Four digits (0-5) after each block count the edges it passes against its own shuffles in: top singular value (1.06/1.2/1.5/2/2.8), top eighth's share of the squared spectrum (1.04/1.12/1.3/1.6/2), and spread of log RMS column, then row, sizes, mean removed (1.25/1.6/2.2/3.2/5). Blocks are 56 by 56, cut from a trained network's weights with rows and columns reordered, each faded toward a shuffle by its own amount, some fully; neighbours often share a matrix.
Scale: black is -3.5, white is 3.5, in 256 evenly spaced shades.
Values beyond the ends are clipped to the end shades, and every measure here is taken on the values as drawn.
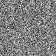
0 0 0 0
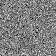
0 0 0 0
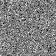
0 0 0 0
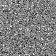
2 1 0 0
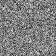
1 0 0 0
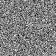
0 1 0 0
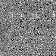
2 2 1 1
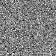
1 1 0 0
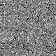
1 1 0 0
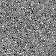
0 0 0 0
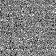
2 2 1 0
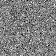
0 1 0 0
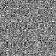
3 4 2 2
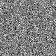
0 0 0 0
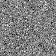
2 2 0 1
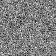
1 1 0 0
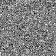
2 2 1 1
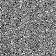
1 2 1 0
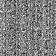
3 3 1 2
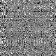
3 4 3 1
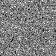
1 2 1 0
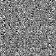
2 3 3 1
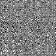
3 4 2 2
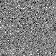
2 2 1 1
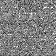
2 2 1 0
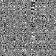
3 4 3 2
